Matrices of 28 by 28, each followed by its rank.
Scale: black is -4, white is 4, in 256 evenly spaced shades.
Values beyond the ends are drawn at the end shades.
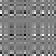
one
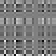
one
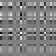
one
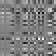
two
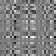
two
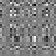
two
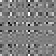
two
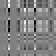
one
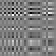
one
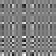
one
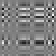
one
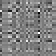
two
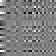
two
